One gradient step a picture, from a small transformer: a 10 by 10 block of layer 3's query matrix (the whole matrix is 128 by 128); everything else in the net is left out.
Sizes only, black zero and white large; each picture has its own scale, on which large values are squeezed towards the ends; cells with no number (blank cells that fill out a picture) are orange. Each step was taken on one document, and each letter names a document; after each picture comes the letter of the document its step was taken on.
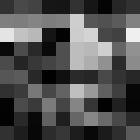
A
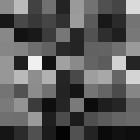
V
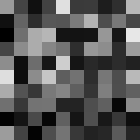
V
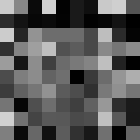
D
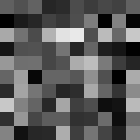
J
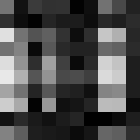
D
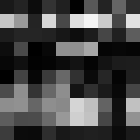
A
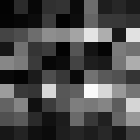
J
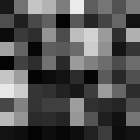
A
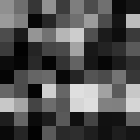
A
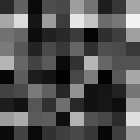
V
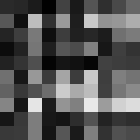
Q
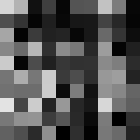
D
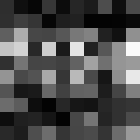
V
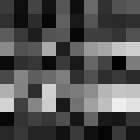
Q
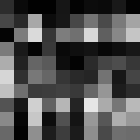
Q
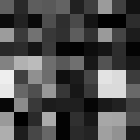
D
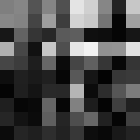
A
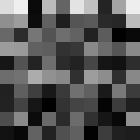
V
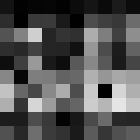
Q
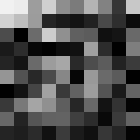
J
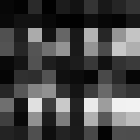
Q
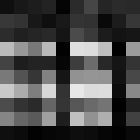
A
